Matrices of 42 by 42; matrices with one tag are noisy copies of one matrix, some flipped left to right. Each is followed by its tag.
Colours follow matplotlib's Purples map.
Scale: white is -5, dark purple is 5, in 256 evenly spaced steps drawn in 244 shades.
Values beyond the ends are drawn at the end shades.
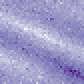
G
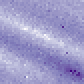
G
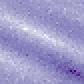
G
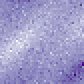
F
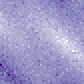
F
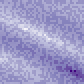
G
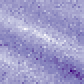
G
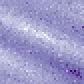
G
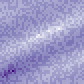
G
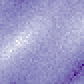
F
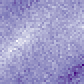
F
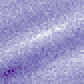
G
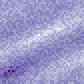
G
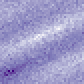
G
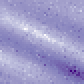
G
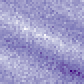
G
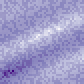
G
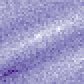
G
